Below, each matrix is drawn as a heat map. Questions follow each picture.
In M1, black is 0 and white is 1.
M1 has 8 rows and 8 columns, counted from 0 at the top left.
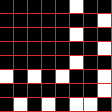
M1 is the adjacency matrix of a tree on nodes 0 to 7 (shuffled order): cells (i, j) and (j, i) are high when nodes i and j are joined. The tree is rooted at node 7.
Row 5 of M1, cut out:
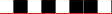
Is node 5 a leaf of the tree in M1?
no
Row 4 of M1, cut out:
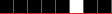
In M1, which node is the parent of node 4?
5
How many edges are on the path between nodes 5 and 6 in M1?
2
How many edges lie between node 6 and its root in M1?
1
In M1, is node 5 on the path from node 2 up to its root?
yes
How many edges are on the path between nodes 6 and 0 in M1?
3
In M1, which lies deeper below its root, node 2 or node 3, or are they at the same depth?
node 2
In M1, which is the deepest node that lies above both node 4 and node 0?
5
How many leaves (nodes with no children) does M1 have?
6
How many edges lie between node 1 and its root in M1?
1
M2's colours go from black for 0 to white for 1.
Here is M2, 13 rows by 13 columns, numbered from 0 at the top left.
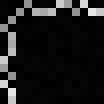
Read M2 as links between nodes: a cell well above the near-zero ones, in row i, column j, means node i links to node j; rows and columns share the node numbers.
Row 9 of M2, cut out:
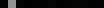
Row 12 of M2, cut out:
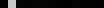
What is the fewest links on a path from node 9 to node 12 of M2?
2
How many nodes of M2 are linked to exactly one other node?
11
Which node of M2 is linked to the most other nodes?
node 1
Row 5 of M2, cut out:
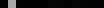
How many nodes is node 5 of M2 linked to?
1
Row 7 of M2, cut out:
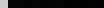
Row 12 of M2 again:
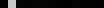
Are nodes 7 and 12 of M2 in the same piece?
no
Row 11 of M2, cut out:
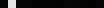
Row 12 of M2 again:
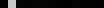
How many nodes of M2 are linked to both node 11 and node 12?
1
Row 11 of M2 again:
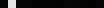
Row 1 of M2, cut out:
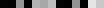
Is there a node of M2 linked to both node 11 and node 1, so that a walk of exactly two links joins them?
no
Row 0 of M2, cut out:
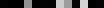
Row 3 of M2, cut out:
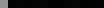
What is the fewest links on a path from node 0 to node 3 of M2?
1
